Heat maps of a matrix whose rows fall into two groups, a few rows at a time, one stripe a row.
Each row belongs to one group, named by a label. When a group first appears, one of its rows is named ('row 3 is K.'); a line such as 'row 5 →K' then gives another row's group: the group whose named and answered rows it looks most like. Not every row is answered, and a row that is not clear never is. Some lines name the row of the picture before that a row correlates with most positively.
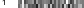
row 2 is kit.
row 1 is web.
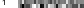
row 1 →web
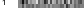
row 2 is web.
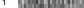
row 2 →web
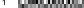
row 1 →kit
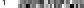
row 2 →web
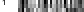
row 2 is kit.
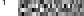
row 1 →web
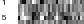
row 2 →kit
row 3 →kit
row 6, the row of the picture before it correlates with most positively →3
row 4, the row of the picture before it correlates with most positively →3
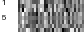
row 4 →kit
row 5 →kit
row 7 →web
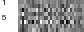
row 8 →web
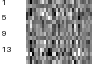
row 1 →web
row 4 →web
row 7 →web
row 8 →web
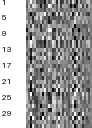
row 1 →kit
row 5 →web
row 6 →web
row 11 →kit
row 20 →web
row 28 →web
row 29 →web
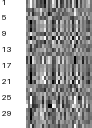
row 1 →kit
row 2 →kit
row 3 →web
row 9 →kit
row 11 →kit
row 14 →web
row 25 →web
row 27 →web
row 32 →web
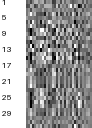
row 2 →web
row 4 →kit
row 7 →kit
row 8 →web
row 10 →kit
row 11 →web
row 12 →web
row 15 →web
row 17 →web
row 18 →kit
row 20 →kit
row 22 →kit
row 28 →kit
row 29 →kit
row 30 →web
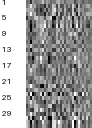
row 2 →kit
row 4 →kit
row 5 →web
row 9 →web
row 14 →web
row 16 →web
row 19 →kit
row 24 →web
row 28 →web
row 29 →kit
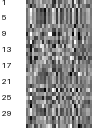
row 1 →web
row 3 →kit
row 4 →kit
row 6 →kit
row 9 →web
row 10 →web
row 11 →web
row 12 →web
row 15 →web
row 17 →web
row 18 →web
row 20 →kit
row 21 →kit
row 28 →kit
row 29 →kit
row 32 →web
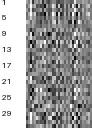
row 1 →web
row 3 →web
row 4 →kit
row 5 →kit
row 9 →web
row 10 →kit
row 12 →web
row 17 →web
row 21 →kit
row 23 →web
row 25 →web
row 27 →web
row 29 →kit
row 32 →web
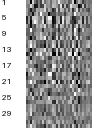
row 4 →web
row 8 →web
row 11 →kit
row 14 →web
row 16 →kit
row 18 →kit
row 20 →web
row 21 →kit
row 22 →web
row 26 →web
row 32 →kit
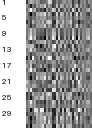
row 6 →web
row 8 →kit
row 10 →kit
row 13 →kit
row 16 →kit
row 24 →web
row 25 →web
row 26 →kit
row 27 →kit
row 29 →web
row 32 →web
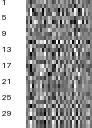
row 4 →web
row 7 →kit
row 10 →kit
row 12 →kit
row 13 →web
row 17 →web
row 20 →kit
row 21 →web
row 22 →web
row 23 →web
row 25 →web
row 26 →kit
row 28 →kit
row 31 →kit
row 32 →kit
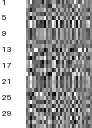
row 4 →kit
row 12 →web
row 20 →kit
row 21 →kit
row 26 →kit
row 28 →kit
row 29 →web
